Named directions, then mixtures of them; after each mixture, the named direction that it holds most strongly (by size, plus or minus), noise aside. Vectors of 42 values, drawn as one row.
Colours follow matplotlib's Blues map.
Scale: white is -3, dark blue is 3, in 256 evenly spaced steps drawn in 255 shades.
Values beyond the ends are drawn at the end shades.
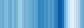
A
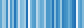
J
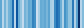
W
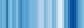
A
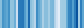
A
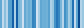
W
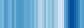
A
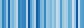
J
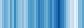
A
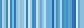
J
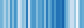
A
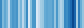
J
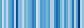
W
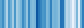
A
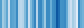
A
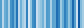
J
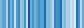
J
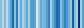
W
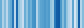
W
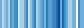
J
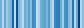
W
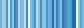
J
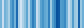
W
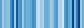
W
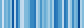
W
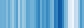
A
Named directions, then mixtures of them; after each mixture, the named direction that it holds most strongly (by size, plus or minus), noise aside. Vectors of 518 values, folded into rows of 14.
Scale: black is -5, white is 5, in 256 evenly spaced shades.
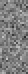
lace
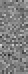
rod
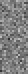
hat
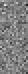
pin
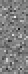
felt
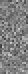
rod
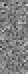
pin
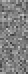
hat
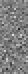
felt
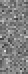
hat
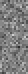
lace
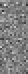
pin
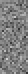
lace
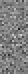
rod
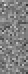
pin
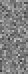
hat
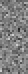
hat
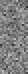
rod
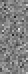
pin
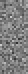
rod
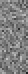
lace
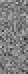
pin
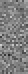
rod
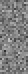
hat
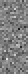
felt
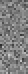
rod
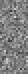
felt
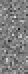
felt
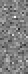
felt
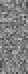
hat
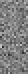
rod
